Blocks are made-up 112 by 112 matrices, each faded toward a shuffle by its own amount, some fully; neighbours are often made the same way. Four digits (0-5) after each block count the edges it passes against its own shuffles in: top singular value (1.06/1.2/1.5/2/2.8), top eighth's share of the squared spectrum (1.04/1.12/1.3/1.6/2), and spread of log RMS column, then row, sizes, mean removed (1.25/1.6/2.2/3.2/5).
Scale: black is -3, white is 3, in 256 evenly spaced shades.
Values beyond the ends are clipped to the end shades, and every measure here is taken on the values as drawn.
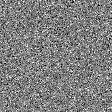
0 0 1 0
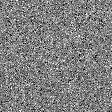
0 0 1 0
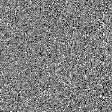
1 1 3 0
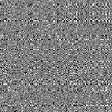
5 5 3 4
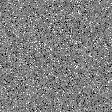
2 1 0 0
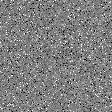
2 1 0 0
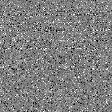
4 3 1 2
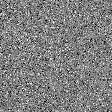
1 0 0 0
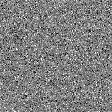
3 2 0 0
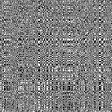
5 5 4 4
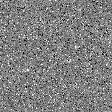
1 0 0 0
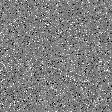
2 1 0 0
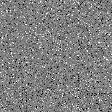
3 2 1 0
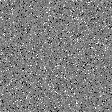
0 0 0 0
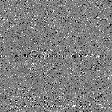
4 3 2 2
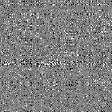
4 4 2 3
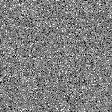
3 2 0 1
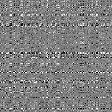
5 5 3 4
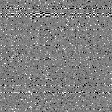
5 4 1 3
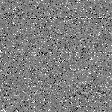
3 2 0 2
